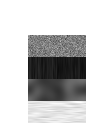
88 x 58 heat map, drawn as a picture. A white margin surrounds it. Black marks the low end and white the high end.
The table splits into 4 rows of 1 panel. Panel 1,1: middling, fine-grained. Panel 2,1: very low, streaked downward, faint in contrast. Panel 3,1: low, smooth. Panel 4,1: very high, streaked across, faint in contrast.
